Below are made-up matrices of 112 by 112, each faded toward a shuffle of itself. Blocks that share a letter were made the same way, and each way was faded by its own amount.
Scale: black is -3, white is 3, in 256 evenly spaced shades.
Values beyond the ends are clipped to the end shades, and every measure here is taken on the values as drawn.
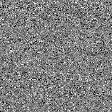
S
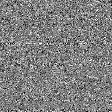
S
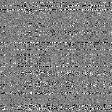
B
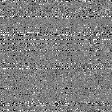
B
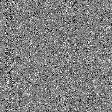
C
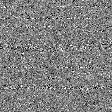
S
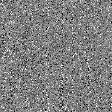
C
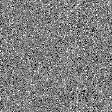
C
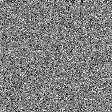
S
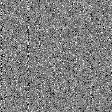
C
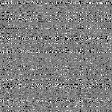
B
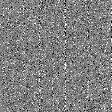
C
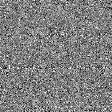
S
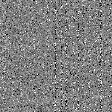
C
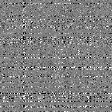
B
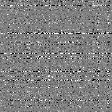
B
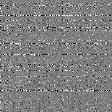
B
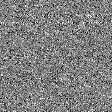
S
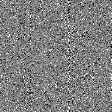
C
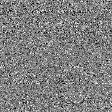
S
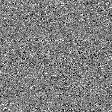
S
